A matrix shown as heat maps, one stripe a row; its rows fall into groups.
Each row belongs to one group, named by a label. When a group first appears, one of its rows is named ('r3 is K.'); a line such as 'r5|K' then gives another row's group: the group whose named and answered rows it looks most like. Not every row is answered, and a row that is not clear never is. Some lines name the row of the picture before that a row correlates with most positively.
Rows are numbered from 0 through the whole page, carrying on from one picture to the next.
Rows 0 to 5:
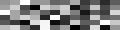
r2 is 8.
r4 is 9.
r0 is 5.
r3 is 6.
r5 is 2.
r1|2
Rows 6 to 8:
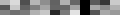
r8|9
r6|8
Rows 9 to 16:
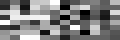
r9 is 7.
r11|8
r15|6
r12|5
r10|7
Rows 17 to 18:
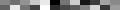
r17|9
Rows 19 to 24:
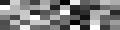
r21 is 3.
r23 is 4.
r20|8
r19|9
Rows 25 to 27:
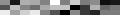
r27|5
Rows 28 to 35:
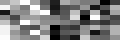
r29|8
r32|5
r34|8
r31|6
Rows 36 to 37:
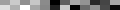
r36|8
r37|3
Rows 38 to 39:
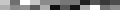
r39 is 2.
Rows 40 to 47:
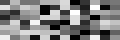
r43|7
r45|8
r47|2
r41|3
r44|9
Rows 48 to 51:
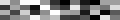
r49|9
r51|7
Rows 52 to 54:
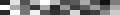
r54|9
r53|2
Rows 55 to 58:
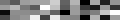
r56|7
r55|6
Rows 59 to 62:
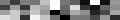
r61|8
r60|7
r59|6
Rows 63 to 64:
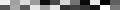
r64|7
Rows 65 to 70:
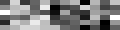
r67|3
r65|9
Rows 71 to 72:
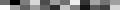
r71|6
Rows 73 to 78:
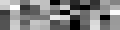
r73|8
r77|4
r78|4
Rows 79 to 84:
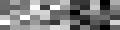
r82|5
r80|6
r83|8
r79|4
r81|4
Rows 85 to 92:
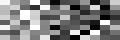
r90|8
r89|7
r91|6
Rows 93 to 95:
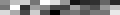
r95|8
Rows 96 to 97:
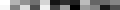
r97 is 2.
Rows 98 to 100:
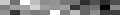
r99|4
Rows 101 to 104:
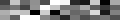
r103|2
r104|5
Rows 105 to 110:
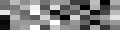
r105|4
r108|9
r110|6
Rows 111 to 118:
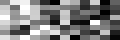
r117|7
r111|3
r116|7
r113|3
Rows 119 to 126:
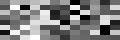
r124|3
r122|9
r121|2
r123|7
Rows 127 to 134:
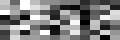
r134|4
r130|9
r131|6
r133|9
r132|3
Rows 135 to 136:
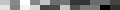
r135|5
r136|3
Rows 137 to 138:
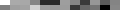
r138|4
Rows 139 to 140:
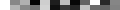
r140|2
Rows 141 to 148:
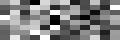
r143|7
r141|2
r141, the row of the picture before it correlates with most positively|139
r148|2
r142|9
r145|8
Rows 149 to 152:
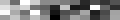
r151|8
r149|5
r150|3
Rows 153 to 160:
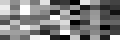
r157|4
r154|5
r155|3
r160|9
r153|2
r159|3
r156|6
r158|3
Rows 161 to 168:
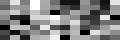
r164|7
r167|6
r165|7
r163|8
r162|4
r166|9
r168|7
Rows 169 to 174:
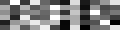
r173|7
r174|9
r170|6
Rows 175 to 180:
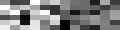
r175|7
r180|5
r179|7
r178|7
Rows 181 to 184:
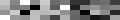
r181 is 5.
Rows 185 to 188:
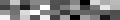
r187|5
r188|2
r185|9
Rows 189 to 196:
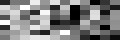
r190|3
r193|2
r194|4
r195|3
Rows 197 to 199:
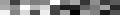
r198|5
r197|6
